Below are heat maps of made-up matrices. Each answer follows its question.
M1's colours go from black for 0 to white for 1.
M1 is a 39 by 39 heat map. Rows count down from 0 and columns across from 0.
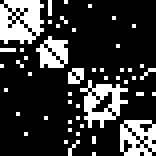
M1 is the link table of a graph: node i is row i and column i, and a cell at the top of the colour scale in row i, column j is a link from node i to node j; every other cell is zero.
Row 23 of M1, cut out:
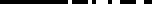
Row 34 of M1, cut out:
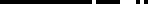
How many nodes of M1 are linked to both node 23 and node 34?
2
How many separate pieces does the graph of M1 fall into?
1
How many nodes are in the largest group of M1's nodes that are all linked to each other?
8
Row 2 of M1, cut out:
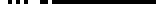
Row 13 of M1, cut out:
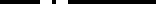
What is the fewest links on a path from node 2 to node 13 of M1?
2
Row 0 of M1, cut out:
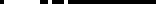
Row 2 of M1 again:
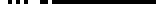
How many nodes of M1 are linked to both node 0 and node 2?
7
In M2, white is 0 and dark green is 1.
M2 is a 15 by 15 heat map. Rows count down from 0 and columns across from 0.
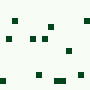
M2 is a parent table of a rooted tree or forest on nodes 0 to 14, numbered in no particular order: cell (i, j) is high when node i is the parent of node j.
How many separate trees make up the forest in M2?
3
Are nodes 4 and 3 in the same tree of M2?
no
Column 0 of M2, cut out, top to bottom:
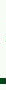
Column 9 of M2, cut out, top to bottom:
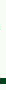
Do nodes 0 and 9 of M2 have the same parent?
yes
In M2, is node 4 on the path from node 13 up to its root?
no
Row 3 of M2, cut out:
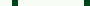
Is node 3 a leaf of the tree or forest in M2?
no
